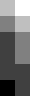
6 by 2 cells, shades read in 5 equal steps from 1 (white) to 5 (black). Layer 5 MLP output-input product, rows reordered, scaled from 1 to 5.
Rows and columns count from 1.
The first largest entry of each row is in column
1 1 1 1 1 1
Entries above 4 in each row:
0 0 0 0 0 1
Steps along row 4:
down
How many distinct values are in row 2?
2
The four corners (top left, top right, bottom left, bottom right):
2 1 5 4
